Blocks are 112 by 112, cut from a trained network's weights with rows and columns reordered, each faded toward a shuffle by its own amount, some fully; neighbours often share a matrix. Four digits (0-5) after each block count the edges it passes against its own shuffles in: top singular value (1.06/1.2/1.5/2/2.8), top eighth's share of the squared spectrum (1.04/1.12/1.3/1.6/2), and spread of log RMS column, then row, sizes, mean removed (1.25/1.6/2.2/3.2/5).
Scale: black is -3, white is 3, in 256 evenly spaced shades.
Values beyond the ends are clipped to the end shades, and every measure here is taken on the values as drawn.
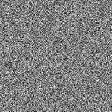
4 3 1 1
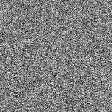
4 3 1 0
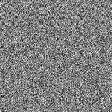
4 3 0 1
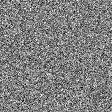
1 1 0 0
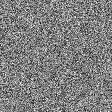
2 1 0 0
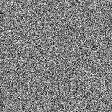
3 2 0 1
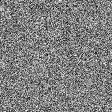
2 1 0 0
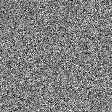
0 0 0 0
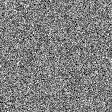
0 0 0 0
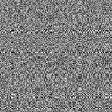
5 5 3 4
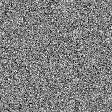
2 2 0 0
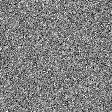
1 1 0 0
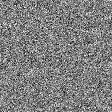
3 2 0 1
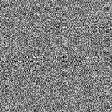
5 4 1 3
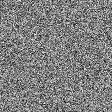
1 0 0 0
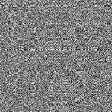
4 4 1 3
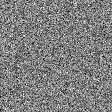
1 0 0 0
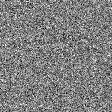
1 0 0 0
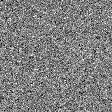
2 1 0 0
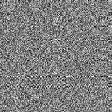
4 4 0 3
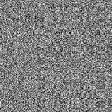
4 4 0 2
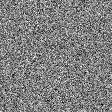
0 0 0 0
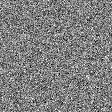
0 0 0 0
